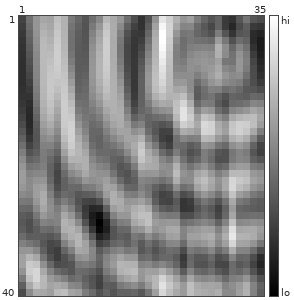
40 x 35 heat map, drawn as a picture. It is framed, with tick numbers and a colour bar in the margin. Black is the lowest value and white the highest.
No overall slope runs across the table. The histogram is bell-shaped. The halves do not mirror each other. Rings spread out from the top right.
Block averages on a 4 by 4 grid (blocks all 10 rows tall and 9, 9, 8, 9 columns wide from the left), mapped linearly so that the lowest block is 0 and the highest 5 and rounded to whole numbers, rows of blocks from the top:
3250 | 3333 | 2223 | 3132
